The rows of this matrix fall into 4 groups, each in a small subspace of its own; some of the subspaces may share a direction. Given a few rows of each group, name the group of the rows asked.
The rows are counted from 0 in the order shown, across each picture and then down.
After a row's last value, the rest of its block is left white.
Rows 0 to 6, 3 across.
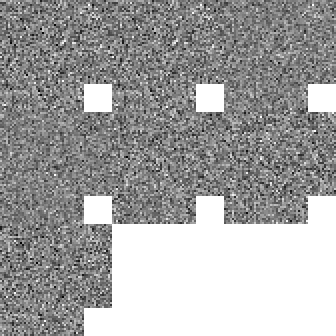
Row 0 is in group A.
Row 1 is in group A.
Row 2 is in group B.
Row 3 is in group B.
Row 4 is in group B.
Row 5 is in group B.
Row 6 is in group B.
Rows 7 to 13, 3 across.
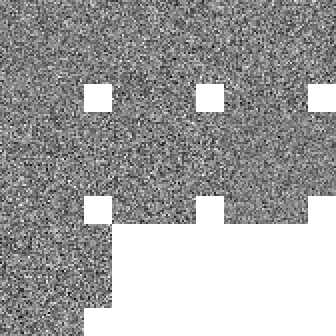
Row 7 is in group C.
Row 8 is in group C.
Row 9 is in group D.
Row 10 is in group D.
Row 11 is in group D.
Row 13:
D
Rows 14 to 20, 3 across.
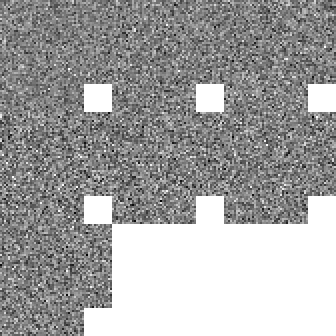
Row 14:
D
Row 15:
A
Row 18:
D
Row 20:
D
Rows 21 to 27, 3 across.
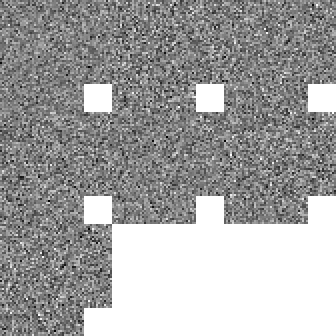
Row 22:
A
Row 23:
C
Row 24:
D
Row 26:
B
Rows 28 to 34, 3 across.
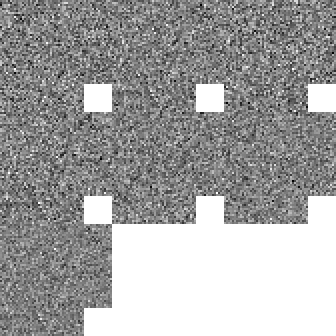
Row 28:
B
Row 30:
D
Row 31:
C
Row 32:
D
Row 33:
D
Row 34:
A
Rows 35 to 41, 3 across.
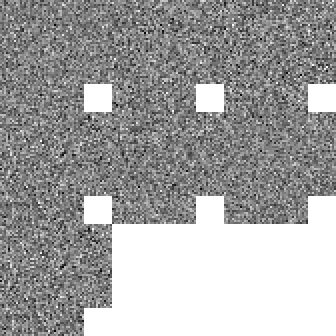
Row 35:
A
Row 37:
B
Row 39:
B
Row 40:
B
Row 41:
A
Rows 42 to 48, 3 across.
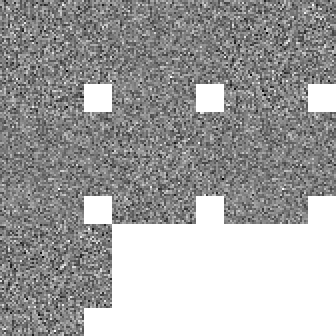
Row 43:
C
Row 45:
C
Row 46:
D
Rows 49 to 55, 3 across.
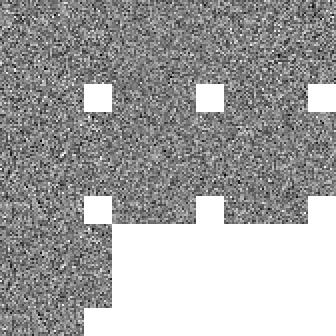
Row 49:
B
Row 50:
C
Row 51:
B
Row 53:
B
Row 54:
B
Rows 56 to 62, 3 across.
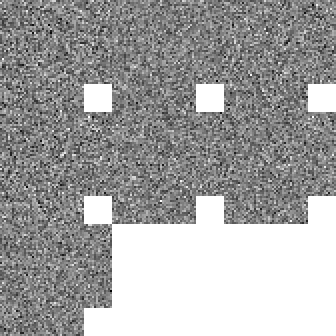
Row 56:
D
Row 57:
D
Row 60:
D
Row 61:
B
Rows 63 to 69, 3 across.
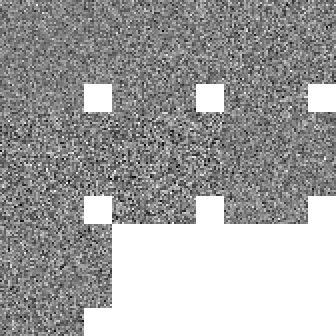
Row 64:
B
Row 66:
D
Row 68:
C
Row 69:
A
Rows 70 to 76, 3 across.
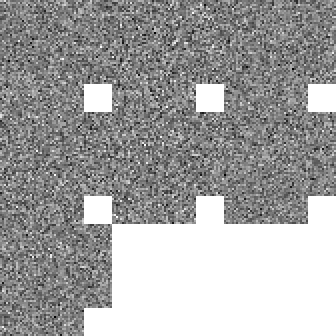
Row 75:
B
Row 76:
D
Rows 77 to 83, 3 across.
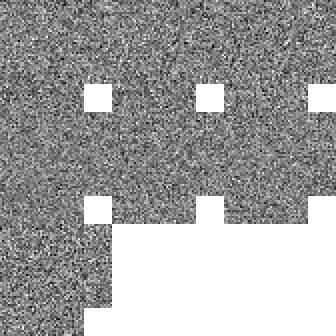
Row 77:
C
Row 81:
B
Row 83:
B
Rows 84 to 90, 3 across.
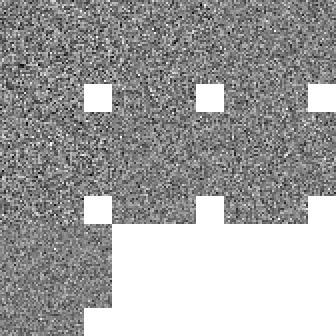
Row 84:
D
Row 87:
D
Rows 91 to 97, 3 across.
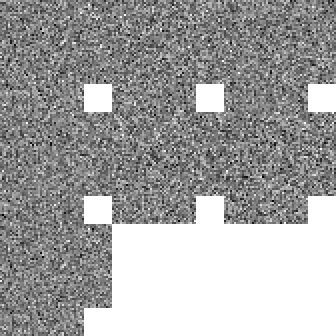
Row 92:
B
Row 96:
D
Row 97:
C
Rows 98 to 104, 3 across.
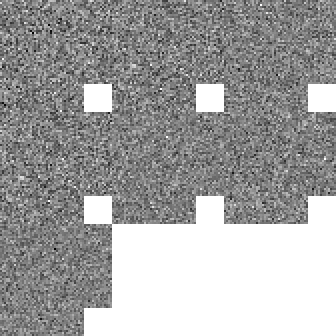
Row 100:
B
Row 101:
D
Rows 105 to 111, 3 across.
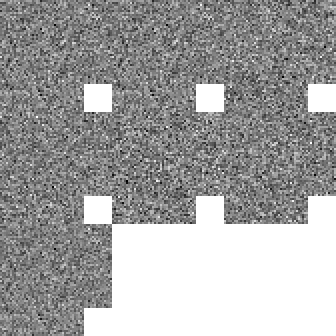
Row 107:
C
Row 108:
B
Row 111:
A
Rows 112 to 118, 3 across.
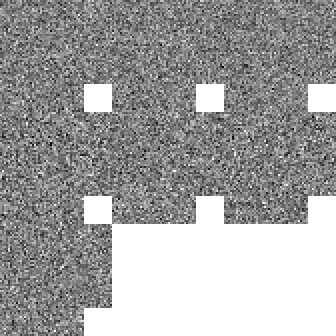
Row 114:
D
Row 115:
D
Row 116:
C
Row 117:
B
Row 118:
A
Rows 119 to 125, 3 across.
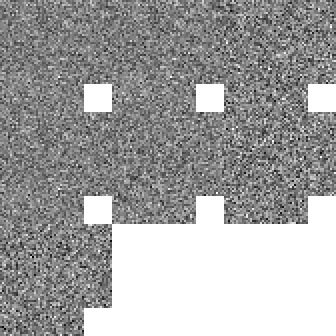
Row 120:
C
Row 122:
C
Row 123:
D
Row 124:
B
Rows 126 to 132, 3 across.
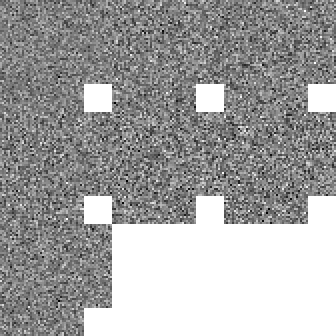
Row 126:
C
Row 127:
D
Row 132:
C
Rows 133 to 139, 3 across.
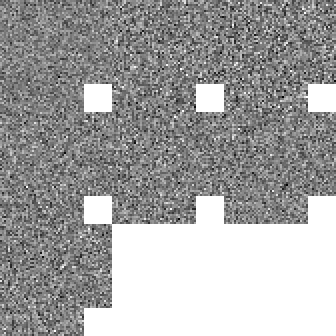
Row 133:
C
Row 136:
B
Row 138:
B
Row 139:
A
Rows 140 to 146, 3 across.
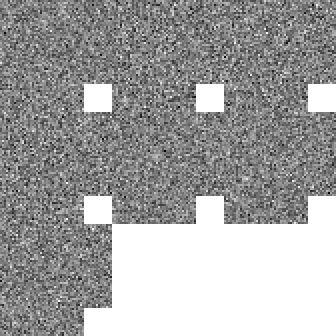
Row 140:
B
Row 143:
A
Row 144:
B
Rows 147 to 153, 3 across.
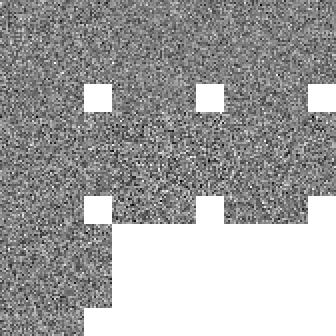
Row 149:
B
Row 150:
B
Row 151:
D
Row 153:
B
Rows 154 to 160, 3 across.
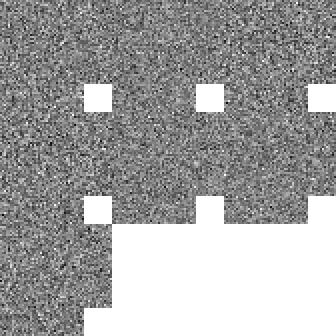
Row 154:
A
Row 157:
D
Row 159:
B
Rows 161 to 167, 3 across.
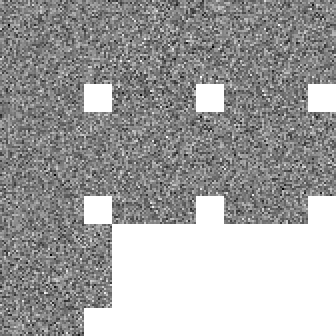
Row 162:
C
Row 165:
A
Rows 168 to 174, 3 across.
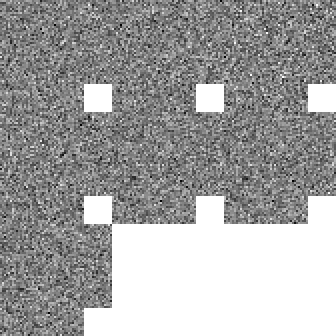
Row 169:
B
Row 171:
A
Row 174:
D
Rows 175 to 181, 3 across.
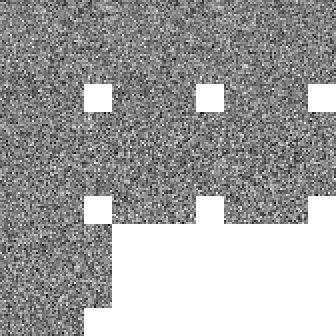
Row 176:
C
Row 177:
D
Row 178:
B
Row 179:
D
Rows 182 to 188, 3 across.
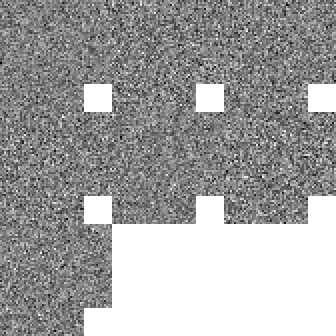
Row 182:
B
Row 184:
A
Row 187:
D
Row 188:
B
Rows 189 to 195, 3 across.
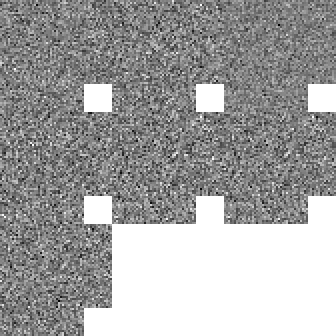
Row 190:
B
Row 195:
C
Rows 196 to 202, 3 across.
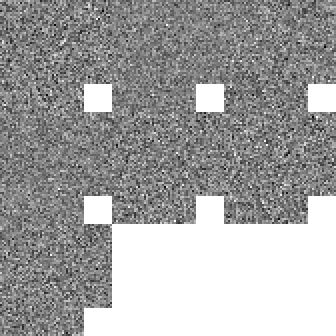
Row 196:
B
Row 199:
C
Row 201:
C
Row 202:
B
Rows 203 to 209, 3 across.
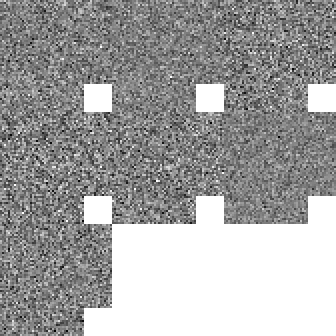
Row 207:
B
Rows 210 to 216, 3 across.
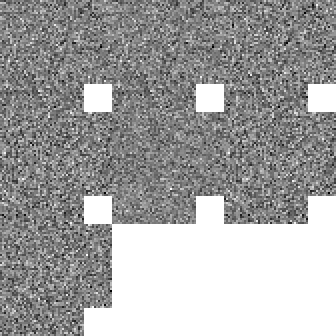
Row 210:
C
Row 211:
C
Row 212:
A
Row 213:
D
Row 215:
D
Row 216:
D
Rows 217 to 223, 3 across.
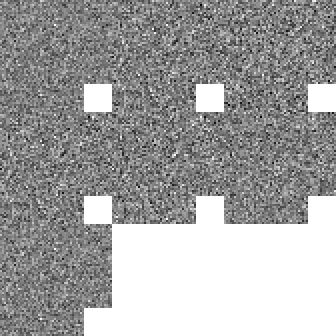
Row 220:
C
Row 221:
A
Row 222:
B
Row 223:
A
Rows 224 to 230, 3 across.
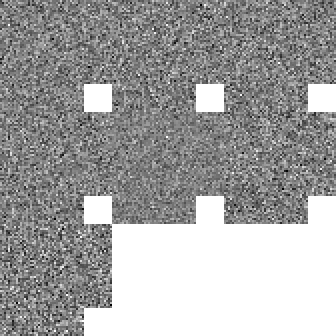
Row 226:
B
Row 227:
A
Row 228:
A
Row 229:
C
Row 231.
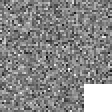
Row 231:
D
